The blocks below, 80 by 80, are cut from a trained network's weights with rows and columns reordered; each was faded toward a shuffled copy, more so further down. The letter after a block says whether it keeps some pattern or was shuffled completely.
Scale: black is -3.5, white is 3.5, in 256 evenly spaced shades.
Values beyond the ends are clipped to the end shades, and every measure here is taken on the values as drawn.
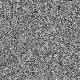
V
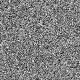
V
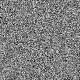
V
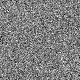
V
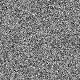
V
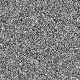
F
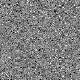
F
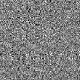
F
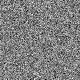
V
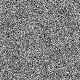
V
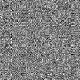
F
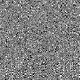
F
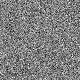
V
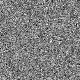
V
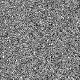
F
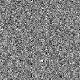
F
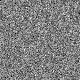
V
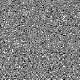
F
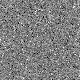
V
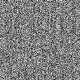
F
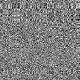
F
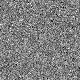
V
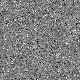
V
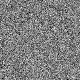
V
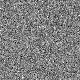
V
